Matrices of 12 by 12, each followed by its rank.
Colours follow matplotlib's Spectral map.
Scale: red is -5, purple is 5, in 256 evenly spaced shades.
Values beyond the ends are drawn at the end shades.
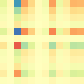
one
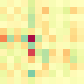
two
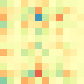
two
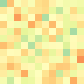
full rank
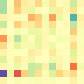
two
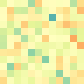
full rank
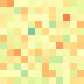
full rank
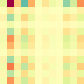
one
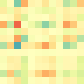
two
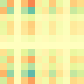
one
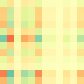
one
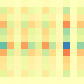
one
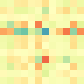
two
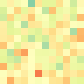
full rank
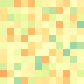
full rank
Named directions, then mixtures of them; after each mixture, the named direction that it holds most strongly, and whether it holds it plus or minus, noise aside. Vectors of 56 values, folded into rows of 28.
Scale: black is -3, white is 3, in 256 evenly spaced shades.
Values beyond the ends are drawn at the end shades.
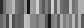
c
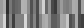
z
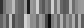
c, plus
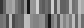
c, plus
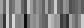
z, minus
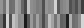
z, minus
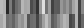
z, plus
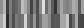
z, plus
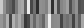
c, minus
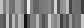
c, minus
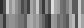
z, minus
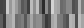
z, minus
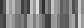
z, minus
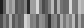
c, plus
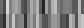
z, minus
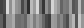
z, minus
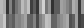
z, plus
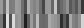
z, minus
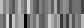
c, minus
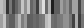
z, plus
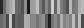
c, plus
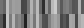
z, minus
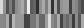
c, minus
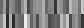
z, plus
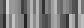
z, minus
